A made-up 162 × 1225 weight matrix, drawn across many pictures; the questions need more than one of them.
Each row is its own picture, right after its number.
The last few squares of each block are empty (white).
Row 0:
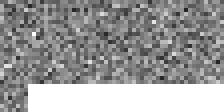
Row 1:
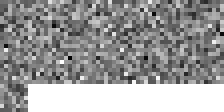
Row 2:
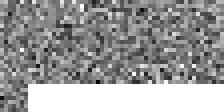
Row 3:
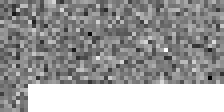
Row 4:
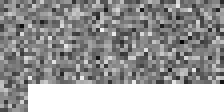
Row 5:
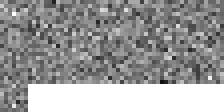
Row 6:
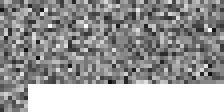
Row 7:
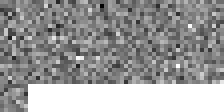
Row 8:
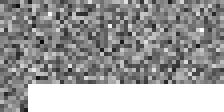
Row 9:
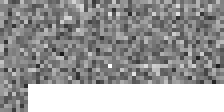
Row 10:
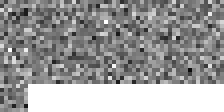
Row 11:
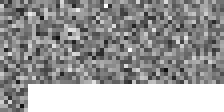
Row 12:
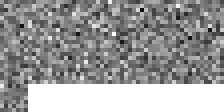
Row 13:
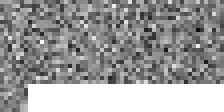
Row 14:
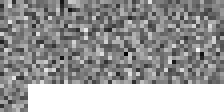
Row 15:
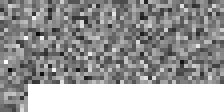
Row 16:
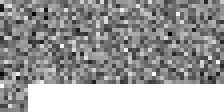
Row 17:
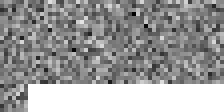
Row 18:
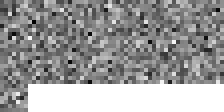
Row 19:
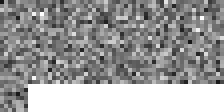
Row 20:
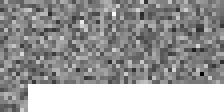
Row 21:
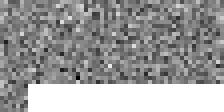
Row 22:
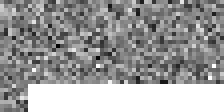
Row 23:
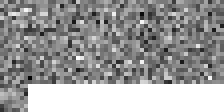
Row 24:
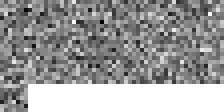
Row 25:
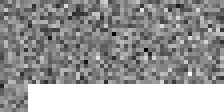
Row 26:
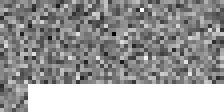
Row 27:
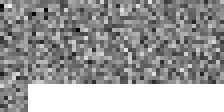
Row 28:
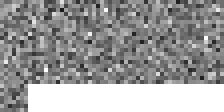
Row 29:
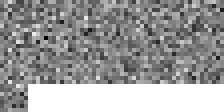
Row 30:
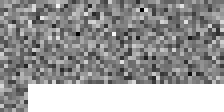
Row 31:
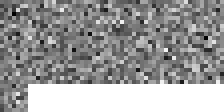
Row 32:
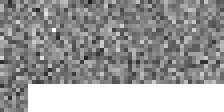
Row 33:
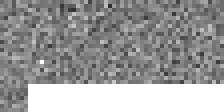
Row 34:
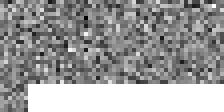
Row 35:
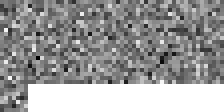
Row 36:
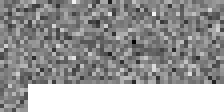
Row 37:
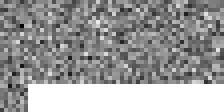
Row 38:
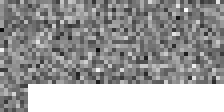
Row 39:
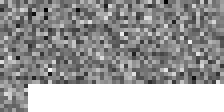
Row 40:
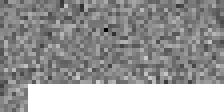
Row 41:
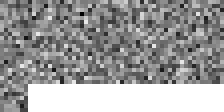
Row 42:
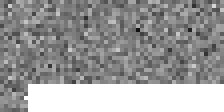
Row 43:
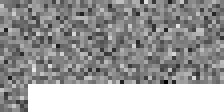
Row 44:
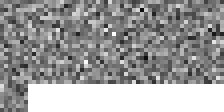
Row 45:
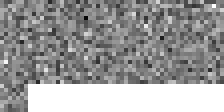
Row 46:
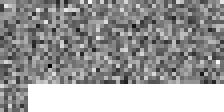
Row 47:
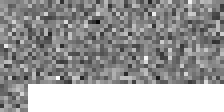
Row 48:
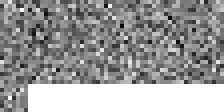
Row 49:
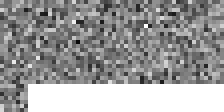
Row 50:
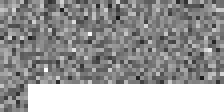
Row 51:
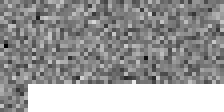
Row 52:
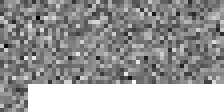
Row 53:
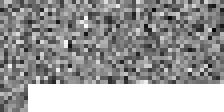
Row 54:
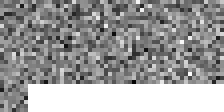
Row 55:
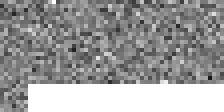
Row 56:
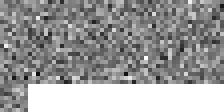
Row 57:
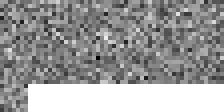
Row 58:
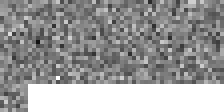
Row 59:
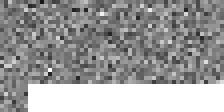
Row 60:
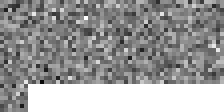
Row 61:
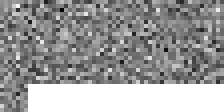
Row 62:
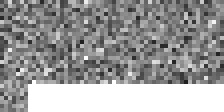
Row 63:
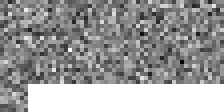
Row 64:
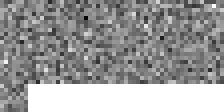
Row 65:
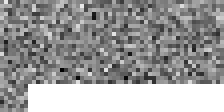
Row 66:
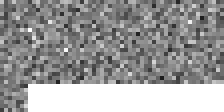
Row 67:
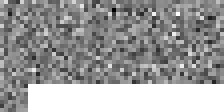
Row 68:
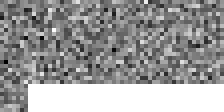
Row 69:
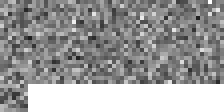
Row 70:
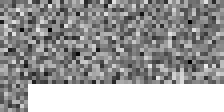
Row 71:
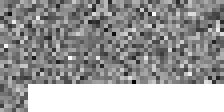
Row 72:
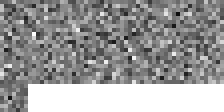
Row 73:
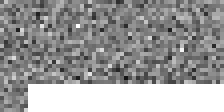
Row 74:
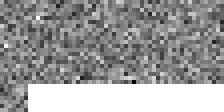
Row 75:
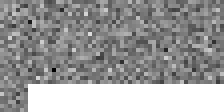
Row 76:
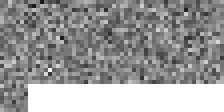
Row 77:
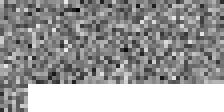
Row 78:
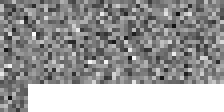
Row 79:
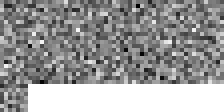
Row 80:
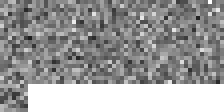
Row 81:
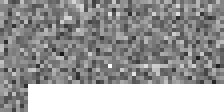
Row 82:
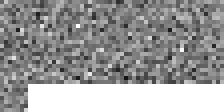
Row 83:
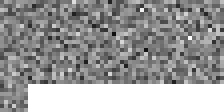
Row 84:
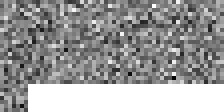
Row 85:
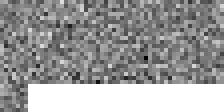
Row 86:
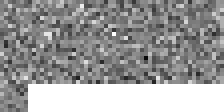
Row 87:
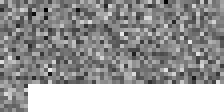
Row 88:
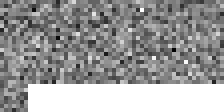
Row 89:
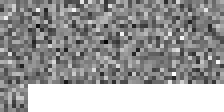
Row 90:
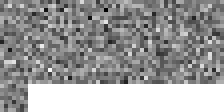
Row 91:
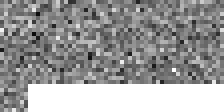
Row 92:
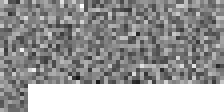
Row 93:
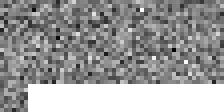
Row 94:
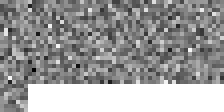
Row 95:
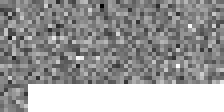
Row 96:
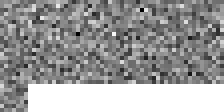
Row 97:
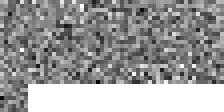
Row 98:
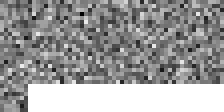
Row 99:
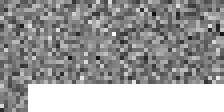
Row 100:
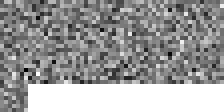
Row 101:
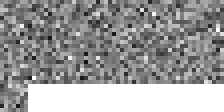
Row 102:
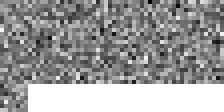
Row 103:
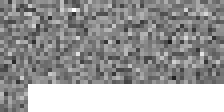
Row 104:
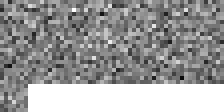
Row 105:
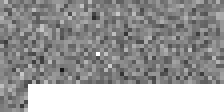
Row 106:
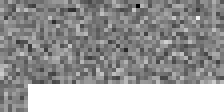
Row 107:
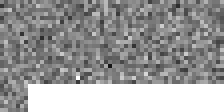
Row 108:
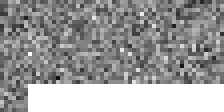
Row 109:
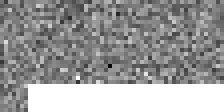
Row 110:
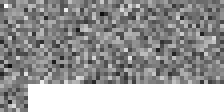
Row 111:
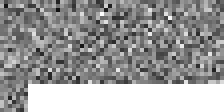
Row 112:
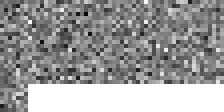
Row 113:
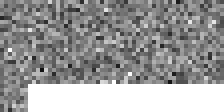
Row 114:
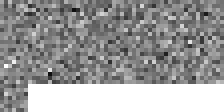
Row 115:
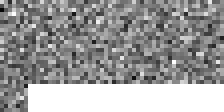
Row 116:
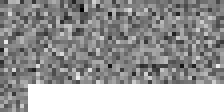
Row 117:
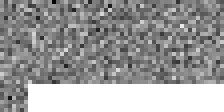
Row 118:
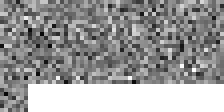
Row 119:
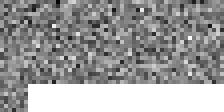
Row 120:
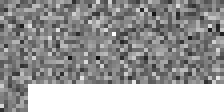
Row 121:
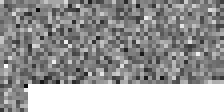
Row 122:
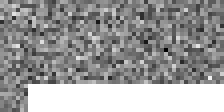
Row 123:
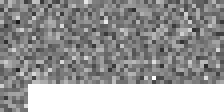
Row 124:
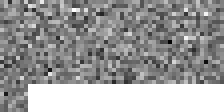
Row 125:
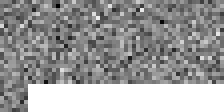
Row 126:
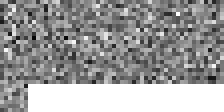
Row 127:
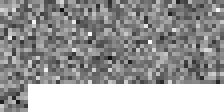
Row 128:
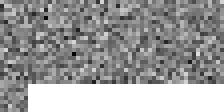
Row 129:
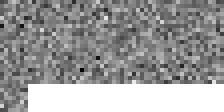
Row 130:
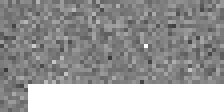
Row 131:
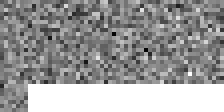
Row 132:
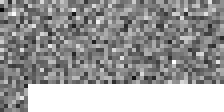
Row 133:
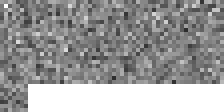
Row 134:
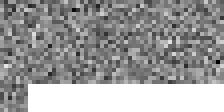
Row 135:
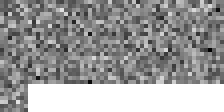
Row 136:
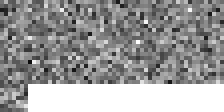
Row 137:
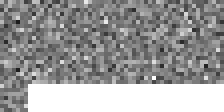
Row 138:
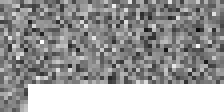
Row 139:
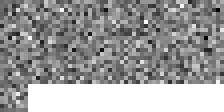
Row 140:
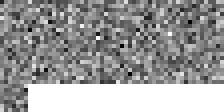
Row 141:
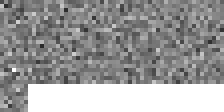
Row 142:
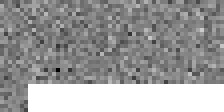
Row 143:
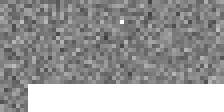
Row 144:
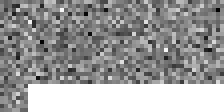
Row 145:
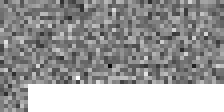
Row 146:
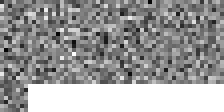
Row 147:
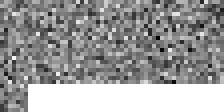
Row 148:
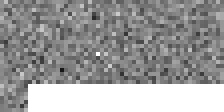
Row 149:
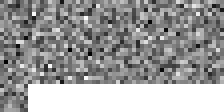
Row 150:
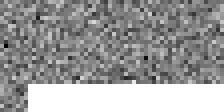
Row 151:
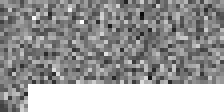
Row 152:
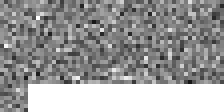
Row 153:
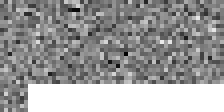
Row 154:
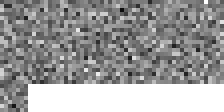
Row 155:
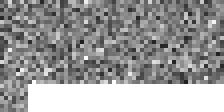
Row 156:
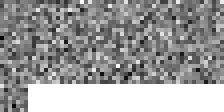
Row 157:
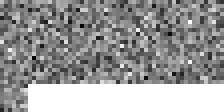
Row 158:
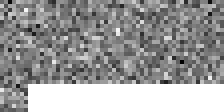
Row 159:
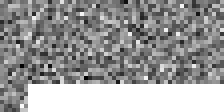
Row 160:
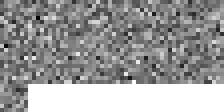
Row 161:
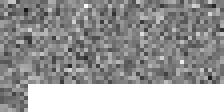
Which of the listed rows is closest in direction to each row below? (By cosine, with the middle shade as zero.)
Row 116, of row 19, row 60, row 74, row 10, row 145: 145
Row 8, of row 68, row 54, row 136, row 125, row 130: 68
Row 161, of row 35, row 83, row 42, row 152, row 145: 83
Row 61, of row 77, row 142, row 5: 5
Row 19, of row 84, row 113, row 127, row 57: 113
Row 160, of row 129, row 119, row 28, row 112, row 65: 129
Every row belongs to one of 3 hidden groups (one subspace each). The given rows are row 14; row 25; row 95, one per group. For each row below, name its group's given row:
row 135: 95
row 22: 95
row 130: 14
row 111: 14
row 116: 25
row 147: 95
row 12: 25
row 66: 14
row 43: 95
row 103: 14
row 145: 25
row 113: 14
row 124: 14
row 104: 14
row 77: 14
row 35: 95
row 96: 25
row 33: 14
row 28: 95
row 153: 14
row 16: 14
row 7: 95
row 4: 25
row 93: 25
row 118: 25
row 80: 95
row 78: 14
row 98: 95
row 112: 95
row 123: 14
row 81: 25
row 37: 25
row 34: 95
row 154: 14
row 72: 14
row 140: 14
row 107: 25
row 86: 25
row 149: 95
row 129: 25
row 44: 25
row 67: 25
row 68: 95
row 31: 95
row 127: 95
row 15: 95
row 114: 14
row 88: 25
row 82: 25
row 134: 14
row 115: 14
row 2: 25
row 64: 95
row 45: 95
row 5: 95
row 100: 25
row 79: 14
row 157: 14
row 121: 14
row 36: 25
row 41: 95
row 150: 25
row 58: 25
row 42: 95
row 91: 25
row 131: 25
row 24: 95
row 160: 25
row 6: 95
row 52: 25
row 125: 25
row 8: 95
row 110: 14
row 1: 25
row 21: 25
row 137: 14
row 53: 95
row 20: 95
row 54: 25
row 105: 25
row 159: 95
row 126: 14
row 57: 14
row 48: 14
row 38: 25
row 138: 95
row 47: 25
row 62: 14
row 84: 14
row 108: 25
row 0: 14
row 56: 25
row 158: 95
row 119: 25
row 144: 95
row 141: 14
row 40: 25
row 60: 95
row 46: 14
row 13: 95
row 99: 25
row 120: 25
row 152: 25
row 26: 25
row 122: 95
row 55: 95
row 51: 25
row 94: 95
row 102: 25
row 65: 25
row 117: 14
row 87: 14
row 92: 25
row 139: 95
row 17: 95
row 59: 14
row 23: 95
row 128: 14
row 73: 25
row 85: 25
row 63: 95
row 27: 14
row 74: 25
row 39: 14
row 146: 14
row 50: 95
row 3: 95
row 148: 25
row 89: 14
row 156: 14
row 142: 95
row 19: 14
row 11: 14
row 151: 95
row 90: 14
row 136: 95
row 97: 25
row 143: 14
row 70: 14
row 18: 95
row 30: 25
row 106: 14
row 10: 95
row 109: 25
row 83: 25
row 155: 14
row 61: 95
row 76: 14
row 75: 95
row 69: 95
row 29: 95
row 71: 25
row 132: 14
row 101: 25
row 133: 95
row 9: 25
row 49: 95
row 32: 14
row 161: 95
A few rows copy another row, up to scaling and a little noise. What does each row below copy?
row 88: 93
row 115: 132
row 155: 62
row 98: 41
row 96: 30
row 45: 64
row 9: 81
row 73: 82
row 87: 39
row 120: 99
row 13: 138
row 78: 72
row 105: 148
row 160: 52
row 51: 150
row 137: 123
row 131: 25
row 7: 95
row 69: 80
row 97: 2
